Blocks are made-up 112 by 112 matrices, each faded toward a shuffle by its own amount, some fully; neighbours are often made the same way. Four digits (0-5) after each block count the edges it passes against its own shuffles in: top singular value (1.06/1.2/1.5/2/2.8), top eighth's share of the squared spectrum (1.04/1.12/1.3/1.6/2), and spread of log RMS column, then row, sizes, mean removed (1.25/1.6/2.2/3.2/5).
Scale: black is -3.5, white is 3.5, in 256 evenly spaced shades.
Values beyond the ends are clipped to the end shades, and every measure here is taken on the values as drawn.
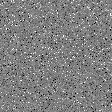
0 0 0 0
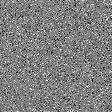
0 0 0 0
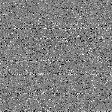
2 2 0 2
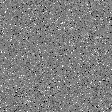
0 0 0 0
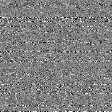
2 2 0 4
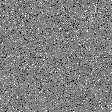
0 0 0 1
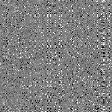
4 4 3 2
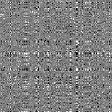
5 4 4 3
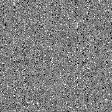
1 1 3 0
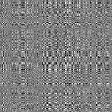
5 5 4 4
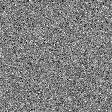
0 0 0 0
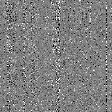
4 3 3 1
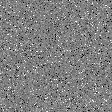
0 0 0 0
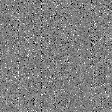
3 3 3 0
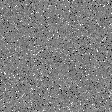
1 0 0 0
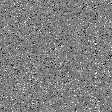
2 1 0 0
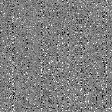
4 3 3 1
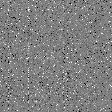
3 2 1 0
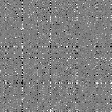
5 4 3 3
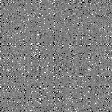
4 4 3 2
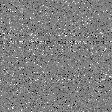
3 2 0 2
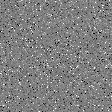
2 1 0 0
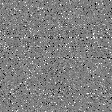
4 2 0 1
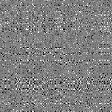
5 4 3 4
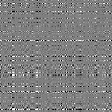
5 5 3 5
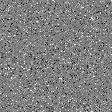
3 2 0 1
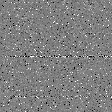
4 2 0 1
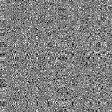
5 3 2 2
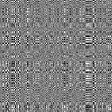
5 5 4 4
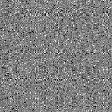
5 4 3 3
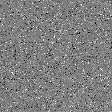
3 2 0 1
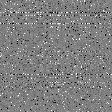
4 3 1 2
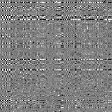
5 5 3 4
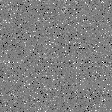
3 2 0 1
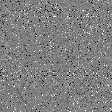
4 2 1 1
